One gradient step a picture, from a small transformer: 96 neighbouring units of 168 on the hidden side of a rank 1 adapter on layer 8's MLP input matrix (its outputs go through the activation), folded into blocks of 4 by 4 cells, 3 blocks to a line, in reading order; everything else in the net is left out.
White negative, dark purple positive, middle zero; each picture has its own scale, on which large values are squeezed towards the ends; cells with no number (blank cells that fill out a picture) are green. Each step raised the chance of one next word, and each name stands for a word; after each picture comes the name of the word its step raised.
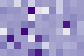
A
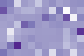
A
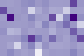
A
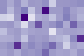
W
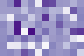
A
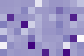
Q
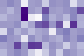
W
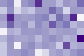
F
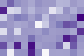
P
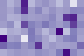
F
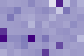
Q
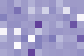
P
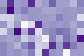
Q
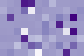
A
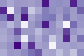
W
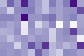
W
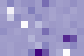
P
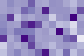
Q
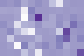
W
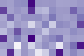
P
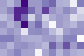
F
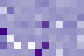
P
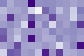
Q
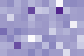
F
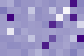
A
